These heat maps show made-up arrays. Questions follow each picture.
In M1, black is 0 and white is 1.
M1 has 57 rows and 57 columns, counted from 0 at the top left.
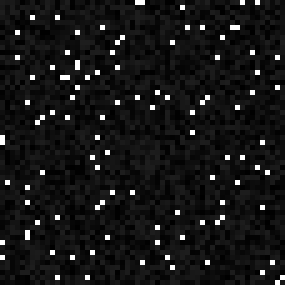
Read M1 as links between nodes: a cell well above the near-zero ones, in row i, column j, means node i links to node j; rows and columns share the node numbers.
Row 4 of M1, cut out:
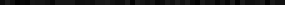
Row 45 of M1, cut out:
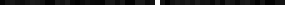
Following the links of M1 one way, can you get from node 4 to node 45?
no
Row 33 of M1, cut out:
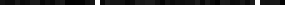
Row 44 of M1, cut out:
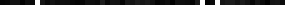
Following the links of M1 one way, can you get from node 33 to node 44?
yes
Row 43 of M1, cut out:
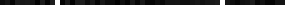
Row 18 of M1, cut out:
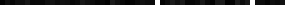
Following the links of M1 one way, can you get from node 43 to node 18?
yes
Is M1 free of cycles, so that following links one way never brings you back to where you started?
no
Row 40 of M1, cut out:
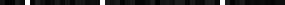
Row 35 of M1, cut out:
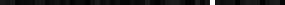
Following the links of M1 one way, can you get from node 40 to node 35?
no
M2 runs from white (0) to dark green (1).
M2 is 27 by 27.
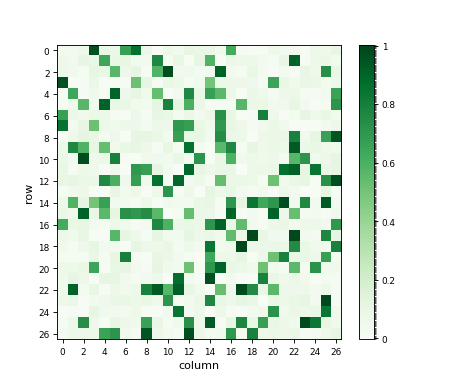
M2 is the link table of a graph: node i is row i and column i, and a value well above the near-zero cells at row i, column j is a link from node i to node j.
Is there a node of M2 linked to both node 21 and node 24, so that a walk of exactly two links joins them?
yes
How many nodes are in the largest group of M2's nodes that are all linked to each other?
4
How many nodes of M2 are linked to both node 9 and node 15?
5
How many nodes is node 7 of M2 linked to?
5
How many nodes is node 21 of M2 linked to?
3
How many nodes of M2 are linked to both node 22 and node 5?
2
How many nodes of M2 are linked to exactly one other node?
1
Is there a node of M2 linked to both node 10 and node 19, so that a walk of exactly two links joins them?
no
